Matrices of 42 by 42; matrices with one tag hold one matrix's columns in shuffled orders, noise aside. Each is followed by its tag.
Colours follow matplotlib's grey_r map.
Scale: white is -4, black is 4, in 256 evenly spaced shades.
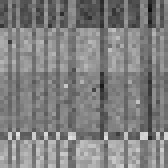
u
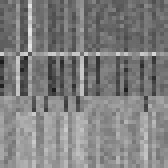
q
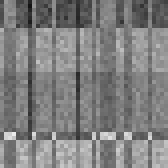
u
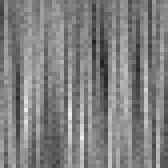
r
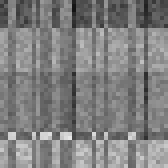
u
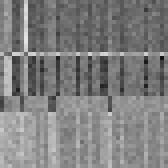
q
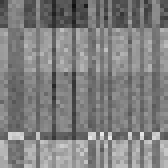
u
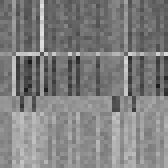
q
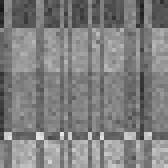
u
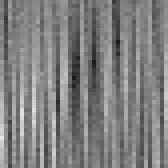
r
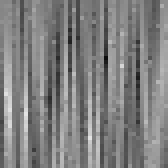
r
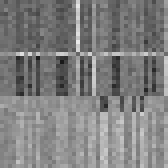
q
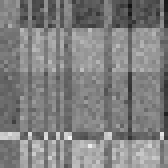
u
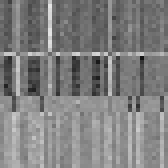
q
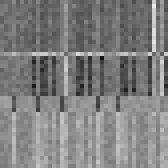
q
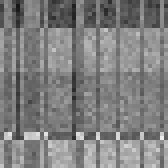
u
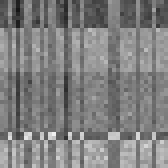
u
